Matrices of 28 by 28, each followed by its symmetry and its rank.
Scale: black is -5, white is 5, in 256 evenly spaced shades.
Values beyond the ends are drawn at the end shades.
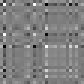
symmetric, rank two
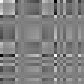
symmetric, rank one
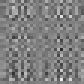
neither, rank two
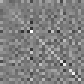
symmetric, rank five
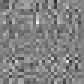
neither, rank five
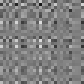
neither, rank two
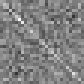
symmetric, rank five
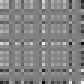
symmetric, rank one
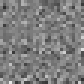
neither, rank five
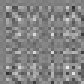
symmetric, rank two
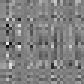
neither, rank three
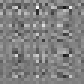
neither, rank three
